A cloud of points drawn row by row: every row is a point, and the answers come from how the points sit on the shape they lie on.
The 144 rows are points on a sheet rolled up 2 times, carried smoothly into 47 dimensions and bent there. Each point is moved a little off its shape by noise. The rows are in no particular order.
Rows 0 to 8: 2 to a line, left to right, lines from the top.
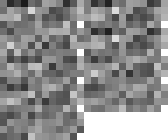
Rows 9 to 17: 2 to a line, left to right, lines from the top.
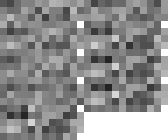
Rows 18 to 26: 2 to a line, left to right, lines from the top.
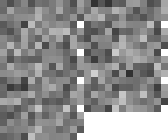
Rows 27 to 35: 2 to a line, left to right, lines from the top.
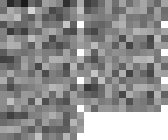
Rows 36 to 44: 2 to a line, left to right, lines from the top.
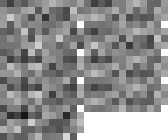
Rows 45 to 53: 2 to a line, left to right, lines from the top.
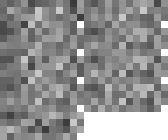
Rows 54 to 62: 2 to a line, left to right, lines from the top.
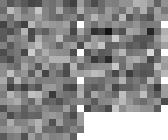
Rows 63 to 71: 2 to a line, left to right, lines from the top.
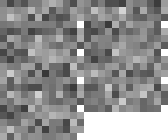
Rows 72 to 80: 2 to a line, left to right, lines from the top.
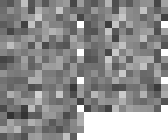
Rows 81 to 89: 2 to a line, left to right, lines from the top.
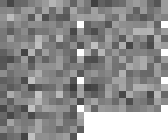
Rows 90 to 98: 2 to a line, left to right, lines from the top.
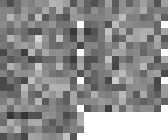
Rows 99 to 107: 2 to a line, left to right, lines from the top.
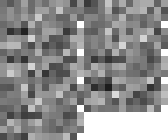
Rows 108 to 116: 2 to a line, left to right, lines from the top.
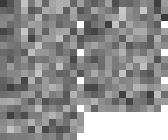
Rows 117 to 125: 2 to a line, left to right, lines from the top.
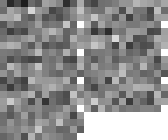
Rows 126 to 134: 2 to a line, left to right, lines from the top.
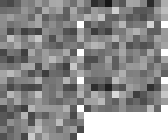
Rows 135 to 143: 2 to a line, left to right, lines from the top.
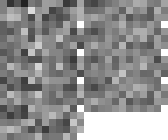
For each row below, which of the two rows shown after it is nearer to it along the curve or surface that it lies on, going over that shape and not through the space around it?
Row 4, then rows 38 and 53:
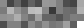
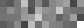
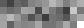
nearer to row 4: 38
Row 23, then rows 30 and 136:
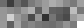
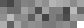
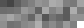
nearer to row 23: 30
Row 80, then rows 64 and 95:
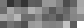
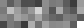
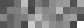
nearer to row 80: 64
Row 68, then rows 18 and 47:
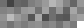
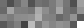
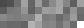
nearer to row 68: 47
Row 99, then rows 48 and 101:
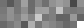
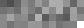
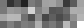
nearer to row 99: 48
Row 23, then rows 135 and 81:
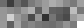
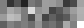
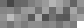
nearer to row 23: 135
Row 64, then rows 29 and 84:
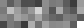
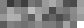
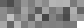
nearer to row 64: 29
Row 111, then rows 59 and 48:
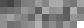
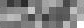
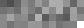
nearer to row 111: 48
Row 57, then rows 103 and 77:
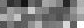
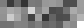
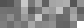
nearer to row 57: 103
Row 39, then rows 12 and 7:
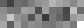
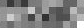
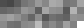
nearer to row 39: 12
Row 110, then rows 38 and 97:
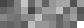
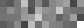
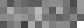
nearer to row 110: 38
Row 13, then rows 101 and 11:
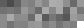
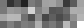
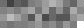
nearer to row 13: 11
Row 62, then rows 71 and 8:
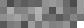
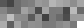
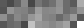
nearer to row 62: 8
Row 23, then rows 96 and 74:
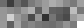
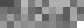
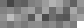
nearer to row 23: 96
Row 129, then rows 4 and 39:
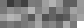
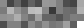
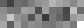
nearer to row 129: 4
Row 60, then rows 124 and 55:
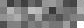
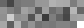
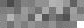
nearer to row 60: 55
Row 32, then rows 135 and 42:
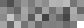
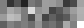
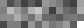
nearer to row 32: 135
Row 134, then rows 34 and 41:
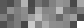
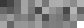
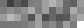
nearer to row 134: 34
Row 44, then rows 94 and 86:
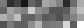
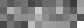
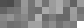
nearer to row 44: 94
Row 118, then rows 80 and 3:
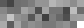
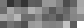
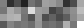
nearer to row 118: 3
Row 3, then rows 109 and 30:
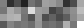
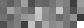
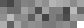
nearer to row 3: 30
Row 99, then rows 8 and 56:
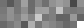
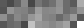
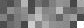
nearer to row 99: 8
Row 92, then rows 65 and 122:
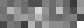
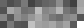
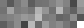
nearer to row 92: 65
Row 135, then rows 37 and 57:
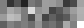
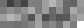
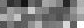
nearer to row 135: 57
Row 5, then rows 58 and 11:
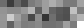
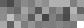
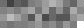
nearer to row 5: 58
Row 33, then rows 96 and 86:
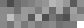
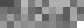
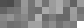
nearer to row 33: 86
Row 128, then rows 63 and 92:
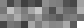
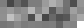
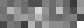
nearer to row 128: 92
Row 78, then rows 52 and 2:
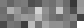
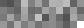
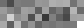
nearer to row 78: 52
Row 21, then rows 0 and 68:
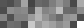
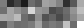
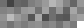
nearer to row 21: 68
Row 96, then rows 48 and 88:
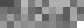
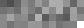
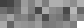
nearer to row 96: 88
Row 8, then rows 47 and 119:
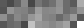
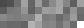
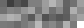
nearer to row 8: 47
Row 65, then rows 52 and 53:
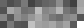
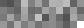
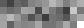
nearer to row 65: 52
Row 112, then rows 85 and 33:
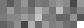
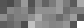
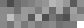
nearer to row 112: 85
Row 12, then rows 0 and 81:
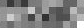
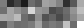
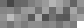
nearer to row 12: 0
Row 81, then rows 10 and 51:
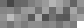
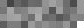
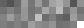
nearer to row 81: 51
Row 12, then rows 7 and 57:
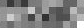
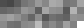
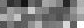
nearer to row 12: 57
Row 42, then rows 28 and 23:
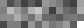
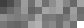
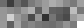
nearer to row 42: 28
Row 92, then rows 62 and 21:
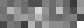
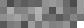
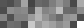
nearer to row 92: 21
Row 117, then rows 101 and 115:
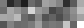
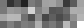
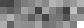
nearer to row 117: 101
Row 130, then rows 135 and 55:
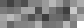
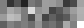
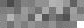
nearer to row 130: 135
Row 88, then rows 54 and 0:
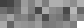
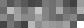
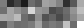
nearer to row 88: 0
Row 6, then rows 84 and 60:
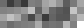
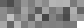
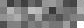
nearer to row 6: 84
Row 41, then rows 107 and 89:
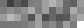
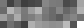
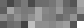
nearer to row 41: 107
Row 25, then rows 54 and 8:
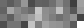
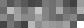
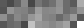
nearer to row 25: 54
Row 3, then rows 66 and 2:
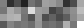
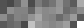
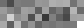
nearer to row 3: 2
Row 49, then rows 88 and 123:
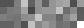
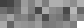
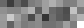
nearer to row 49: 88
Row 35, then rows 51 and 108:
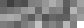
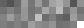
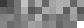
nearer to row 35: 51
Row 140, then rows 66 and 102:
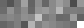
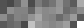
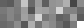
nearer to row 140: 66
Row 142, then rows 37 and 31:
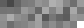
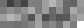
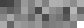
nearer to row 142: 37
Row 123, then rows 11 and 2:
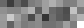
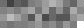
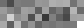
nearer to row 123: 2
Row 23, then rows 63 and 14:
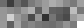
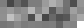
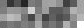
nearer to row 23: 14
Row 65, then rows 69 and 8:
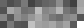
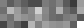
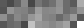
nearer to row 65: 69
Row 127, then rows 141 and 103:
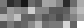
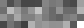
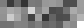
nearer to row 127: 103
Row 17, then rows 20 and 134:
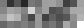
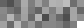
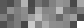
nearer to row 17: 20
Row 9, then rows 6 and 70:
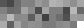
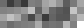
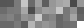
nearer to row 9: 6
